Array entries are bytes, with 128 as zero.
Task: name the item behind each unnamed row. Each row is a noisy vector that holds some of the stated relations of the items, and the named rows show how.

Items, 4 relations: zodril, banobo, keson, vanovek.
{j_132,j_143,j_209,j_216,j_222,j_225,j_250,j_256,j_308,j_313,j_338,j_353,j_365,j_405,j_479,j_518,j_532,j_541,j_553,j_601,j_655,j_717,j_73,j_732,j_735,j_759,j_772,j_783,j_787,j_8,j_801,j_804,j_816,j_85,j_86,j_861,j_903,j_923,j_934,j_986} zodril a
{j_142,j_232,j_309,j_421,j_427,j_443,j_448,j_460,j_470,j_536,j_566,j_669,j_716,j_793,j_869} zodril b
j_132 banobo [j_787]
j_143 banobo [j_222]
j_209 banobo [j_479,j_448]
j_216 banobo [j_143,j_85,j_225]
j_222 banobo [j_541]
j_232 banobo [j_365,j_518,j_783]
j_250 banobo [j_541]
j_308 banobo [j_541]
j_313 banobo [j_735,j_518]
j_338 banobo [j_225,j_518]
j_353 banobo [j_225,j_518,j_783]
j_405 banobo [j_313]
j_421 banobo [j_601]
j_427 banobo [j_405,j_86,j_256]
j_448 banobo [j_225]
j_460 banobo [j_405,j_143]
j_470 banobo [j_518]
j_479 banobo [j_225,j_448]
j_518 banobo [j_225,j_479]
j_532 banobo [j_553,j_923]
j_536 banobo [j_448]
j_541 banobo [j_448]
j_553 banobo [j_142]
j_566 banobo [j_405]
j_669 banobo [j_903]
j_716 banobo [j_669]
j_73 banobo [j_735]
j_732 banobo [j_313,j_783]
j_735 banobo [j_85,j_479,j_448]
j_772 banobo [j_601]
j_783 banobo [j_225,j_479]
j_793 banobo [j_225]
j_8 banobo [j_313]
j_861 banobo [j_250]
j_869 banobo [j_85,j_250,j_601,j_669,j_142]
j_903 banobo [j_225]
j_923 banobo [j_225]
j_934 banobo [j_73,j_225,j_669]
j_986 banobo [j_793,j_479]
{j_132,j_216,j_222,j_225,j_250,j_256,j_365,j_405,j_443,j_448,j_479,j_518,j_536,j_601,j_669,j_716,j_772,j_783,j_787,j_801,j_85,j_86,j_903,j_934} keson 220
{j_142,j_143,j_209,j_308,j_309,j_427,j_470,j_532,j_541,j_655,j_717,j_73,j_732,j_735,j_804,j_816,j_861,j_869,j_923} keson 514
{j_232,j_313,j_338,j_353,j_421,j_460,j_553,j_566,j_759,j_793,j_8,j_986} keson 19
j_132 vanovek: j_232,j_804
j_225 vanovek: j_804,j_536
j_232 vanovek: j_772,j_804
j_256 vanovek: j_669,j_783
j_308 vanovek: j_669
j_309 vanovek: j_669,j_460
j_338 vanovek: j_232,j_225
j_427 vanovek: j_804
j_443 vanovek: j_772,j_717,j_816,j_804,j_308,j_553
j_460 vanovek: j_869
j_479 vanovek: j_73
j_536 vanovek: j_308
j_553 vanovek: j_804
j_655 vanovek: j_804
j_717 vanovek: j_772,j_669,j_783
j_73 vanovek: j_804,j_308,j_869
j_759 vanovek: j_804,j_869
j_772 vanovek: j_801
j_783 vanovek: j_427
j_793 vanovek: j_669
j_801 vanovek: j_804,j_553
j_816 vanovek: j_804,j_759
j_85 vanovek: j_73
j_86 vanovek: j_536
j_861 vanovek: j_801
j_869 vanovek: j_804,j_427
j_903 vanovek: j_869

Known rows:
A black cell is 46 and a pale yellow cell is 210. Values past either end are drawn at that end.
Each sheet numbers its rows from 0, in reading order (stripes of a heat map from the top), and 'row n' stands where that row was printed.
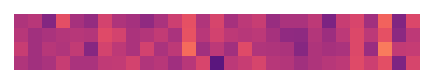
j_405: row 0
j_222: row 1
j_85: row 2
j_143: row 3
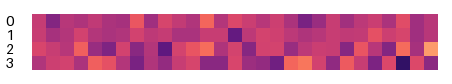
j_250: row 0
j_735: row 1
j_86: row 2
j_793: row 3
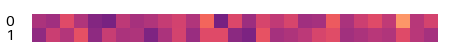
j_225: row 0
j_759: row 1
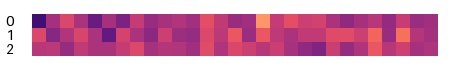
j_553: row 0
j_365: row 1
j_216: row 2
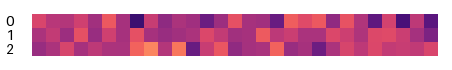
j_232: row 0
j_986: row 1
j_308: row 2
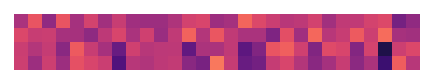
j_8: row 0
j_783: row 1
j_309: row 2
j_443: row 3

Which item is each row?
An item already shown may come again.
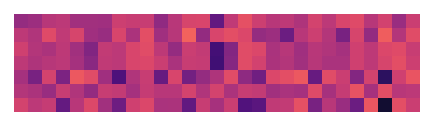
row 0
j_923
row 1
j_601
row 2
j_73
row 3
j_73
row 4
j_142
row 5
j_518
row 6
j_869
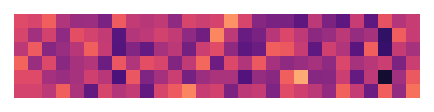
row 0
j_772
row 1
j_443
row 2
j_460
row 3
j_861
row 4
j_427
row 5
j_256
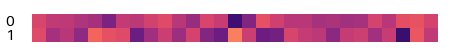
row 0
j_73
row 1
j_448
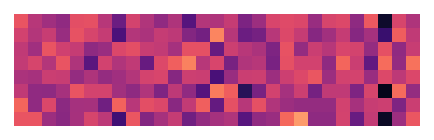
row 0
j_470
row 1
j_443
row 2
j_717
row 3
j_256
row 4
j_816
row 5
j_716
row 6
j_861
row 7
j_427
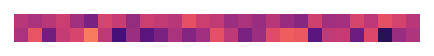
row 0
j_903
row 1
j_566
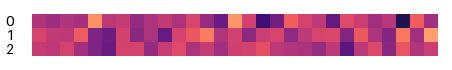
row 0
j_669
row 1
j_86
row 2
j_801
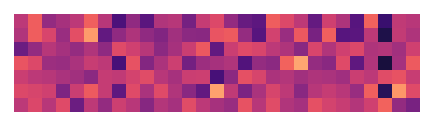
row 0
j_460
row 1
j_421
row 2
j_532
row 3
j_427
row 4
j_73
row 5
j_536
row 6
j_338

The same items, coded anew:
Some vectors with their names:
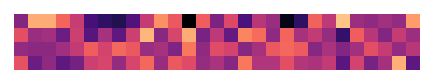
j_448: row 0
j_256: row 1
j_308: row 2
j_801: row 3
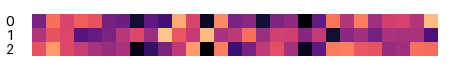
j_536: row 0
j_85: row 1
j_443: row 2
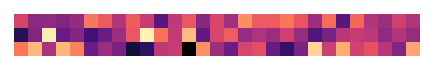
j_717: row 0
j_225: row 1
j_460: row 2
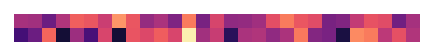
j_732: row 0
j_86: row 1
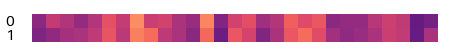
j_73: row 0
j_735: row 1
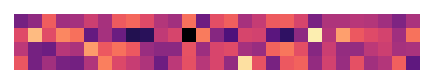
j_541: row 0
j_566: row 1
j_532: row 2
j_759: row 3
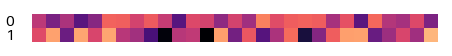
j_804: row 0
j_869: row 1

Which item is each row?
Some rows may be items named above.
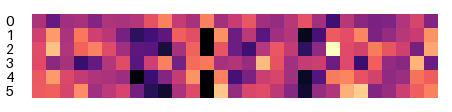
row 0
j_250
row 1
j_716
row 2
j_427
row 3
j_787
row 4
j_443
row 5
j_421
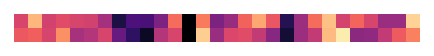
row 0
j_309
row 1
j_421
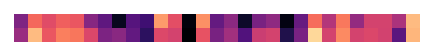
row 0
j_536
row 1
j_470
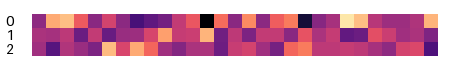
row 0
j_142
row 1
j_405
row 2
j_861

